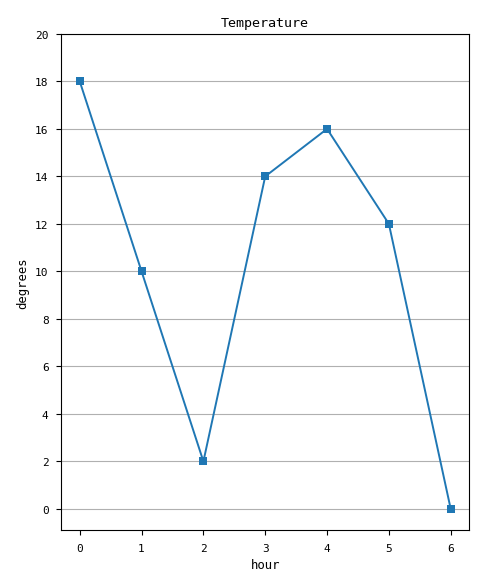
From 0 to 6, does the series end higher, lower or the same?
lower
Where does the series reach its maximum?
0
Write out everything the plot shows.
Title: Temperature
x-axis: hour, ticks 0 1 2 3 4 5 6
y-axis: degrees, ticks 0 2 4 6 8 10 12 14 16 18 20
Values:
18 10 2 14 16 12 0
